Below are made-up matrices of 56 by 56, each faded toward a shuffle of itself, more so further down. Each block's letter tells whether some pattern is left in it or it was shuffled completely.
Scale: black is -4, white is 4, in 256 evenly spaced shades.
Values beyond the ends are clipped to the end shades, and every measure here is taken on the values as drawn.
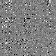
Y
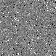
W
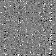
Y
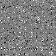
Y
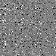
Y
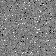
W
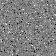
W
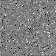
W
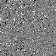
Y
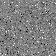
W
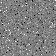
W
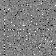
Y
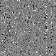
Y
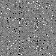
Y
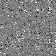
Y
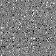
Y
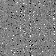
Y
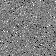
W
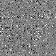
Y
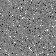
W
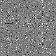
Y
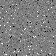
W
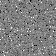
W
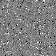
Y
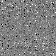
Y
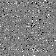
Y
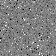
W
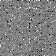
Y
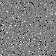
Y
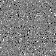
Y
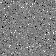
W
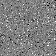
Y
